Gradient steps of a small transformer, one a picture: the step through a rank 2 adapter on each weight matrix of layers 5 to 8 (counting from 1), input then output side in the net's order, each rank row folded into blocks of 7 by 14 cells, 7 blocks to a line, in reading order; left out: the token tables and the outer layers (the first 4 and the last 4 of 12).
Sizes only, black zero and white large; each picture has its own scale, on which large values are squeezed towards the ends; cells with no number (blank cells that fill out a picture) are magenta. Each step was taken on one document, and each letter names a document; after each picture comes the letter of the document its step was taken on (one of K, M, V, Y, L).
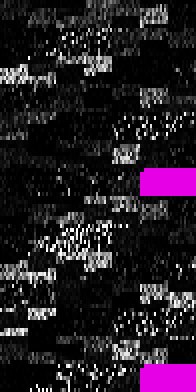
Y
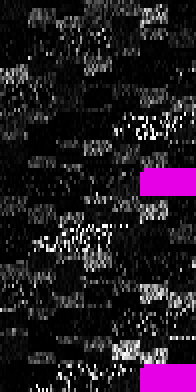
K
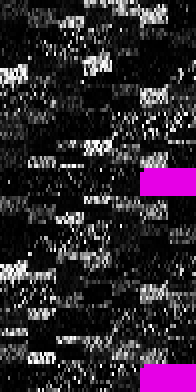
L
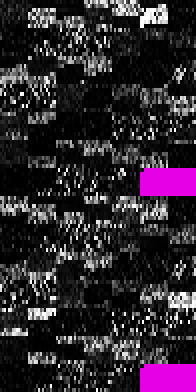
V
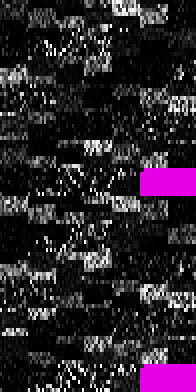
L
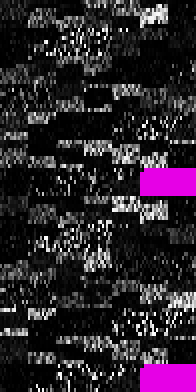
K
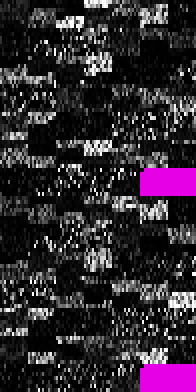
L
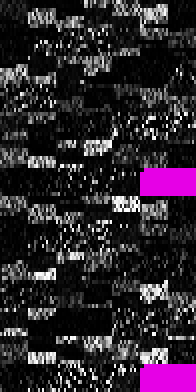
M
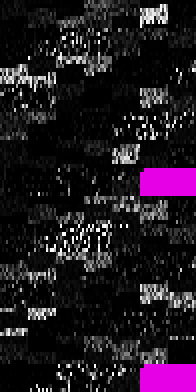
Y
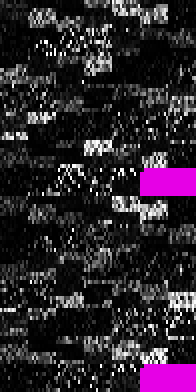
L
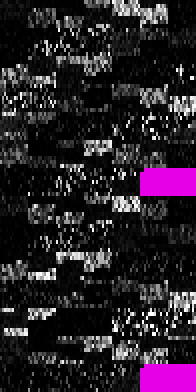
M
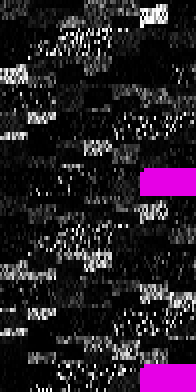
Y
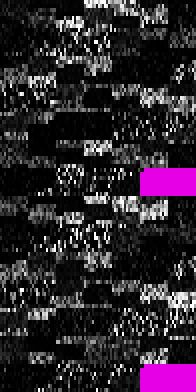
V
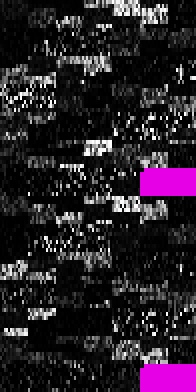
M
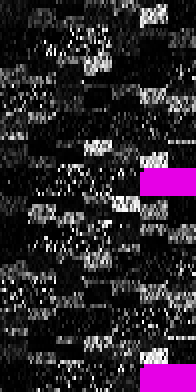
L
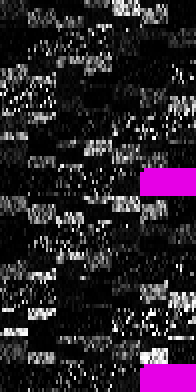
M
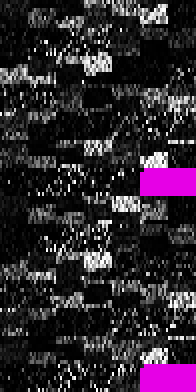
L
